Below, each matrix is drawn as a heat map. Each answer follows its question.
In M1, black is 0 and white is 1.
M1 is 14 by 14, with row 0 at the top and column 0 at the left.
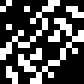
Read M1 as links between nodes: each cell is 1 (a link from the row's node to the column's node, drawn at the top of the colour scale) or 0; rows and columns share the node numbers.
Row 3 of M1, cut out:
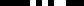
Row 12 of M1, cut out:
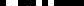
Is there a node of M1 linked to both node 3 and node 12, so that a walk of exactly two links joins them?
no
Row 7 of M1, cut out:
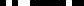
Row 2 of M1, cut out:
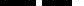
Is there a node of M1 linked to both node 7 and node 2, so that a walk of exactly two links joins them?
no
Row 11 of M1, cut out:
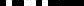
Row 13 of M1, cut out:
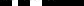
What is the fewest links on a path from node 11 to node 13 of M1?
2
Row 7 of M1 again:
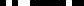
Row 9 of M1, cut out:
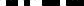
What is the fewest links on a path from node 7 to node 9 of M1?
2
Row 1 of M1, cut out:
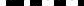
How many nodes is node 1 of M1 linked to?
6
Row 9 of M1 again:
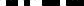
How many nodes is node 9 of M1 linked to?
5
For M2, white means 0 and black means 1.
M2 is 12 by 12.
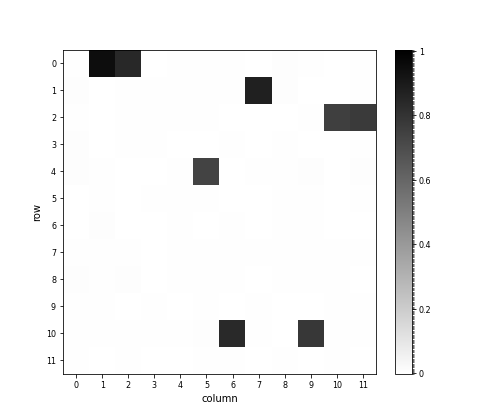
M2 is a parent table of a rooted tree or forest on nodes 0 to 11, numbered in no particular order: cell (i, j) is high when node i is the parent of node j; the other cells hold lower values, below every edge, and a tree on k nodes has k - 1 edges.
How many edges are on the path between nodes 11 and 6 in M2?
3
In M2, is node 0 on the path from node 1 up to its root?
yes
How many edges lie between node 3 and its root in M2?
0
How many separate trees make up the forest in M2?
4
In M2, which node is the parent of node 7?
1
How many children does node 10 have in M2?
2
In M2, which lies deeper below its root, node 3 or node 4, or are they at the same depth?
the same depth
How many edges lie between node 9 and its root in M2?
3
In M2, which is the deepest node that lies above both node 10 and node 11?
2
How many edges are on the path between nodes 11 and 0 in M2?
2
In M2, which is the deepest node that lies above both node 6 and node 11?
2
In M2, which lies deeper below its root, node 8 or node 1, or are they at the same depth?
node 1
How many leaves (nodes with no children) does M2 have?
7
